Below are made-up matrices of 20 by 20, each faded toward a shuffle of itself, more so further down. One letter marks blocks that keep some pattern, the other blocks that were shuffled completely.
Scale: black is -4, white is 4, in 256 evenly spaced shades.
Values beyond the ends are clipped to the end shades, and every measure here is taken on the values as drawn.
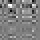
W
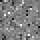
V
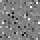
V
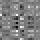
W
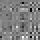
W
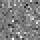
V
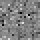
V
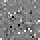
V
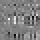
W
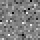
V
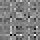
W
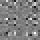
W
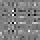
W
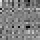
W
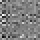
W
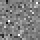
V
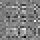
W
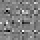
W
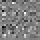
W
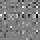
W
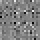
W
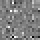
W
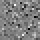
V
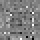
W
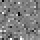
V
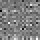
W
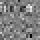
W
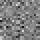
W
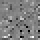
W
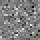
V
